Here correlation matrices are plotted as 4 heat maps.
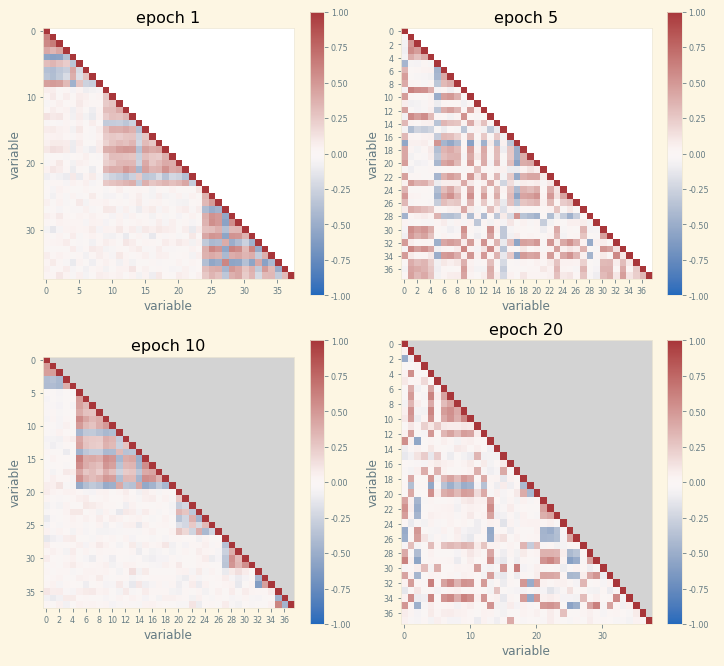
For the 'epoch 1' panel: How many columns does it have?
38
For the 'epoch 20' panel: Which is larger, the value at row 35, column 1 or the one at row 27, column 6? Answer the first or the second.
the second
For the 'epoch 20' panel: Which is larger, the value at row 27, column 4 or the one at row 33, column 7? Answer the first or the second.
the first
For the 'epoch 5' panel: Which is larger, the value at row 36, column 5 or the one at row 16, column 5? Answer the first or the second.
the first
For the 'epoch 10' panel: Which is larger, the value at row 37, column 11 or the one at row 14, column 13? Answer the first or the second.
the first
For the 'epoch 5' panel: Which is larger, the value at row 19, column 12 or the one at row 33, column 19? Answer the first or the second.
the first
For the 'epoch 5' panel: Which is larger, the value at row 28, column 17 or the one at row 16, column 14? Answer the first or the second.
the first
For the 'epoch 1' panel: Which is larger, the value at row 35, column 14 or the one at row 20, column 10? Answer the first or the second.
the second
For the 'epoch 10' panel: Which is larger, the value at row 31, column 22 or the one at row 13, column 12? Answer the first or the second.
the second
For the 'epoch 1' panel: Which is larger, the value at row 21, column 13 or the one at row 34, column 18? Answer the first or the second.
the first
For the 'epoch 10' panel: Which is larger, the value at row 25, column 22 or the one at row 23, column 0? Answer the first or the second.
the first
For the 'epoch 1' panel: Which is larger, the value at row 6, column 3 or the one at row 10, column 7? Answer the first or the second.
the second
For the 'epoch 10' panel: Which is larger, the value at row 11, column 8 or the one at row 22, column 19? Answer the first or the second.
the second
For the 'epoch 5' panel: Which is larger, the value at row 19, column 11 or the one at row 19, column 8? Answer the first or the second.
the second
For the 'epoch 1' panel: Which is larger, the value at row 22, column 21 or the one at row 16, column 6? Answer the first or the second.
the second
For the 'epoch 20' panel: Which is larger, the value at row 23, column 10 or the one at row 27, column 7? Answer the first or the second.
the second
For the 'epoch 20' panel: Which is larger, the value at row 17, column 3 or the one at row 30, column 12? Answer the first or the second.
the first
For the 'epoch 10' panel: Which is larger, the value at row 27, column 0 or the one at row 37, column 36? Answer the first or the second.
the first
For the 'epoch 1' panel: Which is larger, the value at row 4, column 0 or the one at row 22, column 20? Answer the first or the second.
the second
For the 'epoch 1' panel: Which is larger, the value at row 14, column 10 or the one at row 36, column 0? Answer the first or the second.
the second
